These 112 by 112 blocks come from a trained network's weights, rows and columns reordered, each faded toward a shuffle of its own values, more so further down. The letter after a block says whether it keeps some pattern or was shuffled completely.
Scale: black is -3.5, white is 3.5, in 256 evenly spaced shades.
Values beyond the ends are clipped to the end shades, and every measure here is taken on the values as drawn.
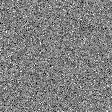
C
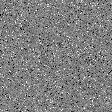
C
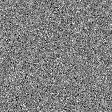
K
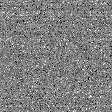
K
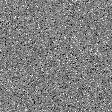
C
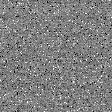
K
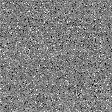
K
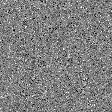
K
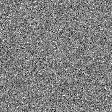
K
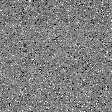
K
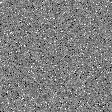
C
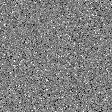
C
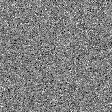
K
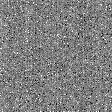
K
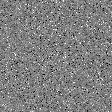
C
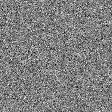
C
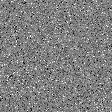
C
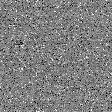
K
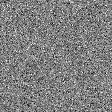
C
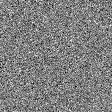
C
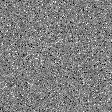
C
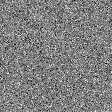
C
